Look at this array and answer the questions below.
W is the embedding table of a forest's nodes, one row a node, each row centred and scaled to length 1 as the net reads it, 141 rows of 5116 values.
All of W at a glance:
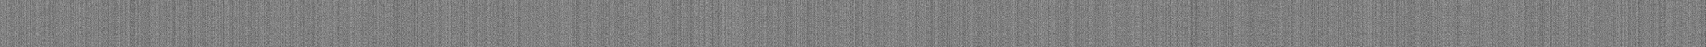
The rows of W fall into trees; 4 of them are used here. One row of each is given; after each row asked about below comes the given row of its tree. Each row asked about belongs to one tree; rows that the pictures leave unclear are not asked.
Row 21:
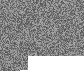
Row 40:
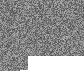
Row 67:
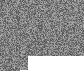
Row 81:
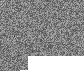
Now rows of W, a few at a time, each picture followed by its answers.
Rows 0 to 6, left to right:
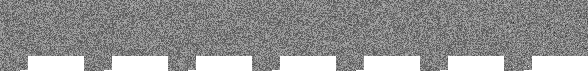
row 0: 21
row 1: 21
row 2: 67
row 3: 40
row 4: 21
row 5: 67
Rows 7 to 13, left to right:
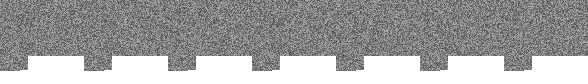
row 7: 21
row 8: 21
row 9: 40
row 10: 21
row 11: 81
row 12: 21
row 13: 40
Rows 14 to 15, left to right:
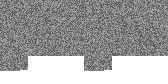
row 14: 40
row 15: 67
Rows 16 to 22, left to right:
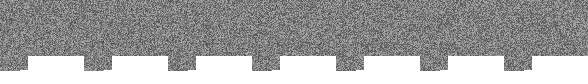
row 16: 40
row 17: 40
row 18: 67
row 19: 81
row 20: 81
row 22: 67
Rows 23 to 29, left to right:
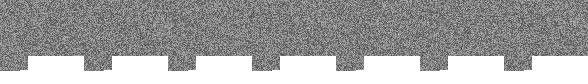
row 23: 40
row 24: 67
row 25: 21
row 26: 67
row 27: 21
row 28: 40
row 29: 67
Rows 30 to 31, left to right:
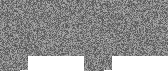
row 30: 21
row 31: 67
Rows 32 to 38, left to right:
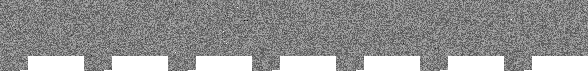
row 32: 81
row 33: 81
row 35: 67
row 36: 67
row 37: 40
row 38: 67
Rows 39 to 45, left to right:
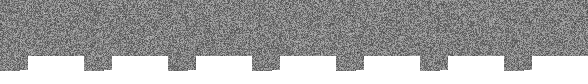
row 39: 40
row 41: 67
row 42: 21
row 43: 40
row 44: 67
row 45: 40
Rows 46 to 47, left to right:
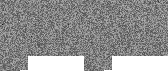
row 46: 67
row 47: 67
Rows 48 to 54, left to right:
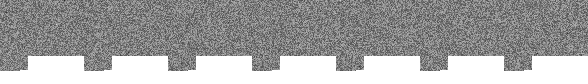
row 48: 40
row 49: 40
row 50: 21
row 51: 21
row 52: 21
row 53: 21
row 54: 67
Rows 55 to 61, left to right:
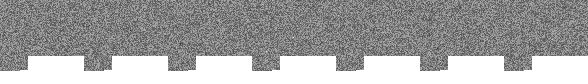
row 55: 40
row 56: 67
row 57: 21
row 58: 81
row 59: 21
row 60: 40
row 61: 81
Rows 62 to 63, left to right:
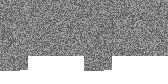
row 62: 40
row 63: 21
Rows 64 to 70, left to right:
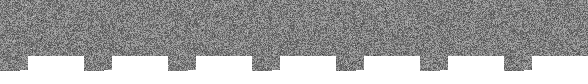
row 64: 81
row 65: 21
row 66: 21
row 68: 67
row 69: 21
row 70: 81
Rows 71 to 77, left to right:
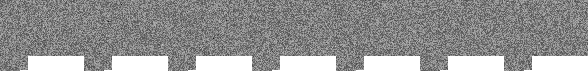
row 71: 67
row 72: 67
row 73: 21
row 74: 40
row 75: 21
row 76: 81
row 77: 67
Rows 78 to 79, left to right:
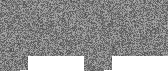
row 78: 67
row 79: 67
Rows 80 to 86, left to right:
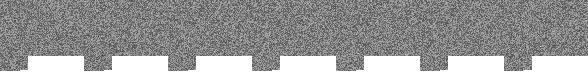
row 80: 67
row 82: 40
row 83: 40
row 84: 21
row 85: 40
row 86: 81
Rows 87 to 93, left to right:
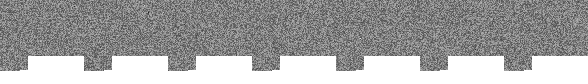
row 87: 40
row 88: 67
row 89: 21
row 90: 21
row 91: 40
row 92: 40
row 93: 67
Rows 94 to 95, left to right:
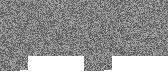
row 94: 67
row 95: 21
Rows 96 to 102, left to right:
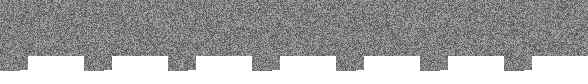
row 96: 21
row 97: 67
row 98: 67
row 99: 40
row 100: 67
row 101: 40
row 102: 81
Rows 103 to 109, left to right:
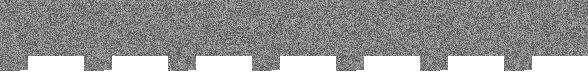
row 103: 40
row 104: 40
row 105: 67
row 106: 21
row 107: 81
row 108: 21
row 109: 67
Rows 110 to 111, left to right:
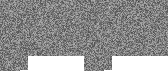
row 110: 21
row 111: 40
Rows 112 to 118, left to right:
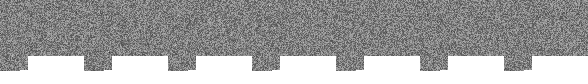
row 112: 81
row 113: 67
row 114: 21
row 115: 21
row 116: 40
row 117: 21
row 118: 21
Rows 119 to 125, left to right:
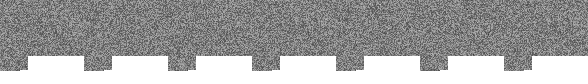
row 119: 67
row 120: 40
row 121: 67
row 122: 67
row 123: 40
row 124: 81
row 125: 67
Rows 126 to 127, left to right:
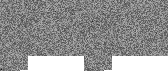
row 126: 21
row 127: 21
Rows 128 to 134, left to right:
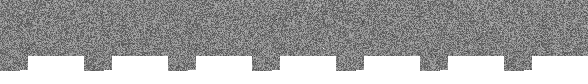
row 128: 21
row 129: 67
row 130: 21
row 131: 21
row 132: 40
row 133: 67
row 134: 67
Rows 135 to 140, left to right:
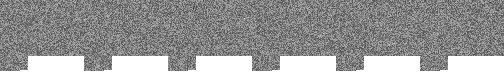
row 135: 21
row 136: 67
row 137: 67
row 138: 21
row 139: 21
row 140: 40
